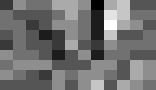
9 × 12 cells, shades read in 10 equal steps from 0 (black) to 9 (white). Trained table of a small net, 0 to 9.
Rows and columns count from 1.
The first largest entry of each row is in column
10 9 9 9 6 1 11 11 8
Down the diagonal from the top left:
2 3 2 1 2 3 3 5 3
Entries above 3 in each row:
8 8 8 5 6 6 8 9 6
